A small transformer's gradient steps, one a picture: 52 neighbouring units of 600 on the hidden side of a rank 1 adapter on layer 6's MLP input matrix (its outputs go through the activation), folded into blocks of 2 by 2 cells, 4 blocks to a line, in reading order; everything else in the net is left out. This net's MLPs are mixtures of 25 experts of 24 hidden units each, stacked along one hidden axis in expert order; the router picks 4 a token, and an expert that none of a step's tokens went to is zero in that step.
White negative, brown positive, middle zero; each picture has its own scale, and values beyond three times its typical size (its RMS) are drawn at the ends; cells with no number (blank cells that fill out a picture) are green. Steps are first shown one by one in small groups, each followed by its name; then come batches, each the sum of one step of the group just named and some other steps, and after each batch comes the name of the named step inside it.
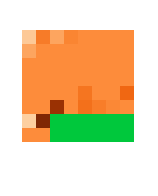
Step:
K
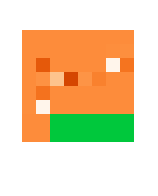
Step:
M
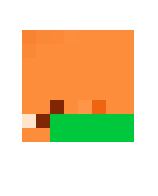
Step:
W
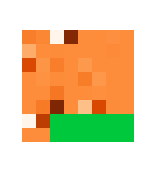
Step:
W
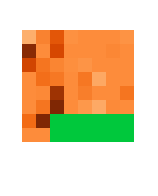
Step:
K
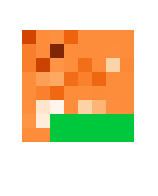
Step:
M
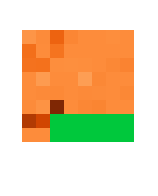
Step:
K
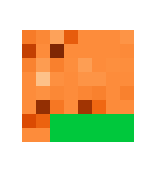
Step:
K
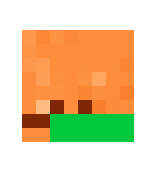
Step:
K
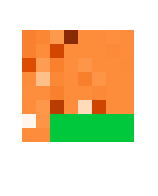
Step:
W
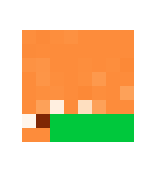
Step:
K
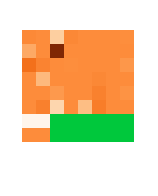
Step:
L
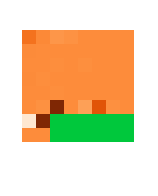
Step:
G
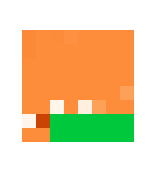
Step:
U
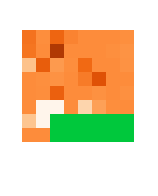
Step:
L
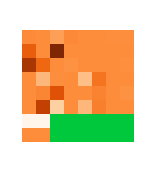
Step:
L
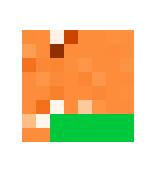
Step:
L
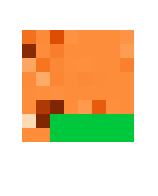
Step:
G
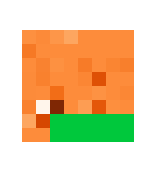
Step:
G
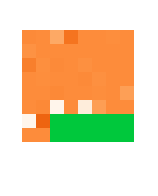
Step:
U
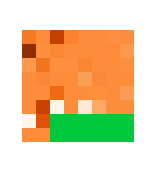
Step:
U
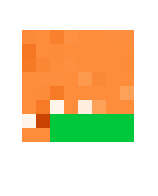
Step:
U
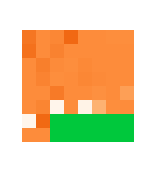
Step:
U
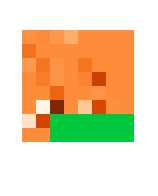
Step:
G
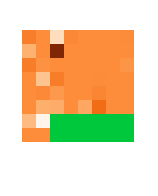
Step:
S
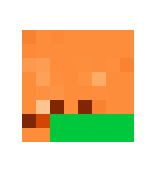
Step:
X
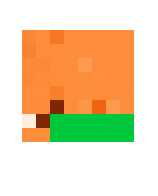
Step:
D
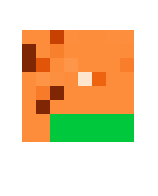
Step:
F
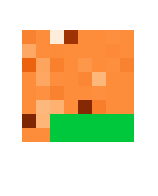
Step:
X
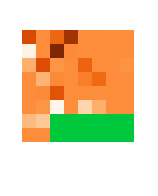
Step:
S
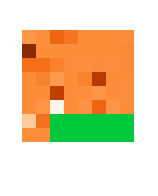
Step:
D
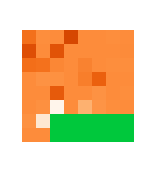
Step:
S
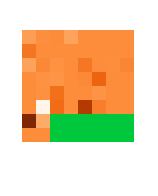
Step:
X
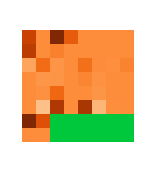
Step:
X
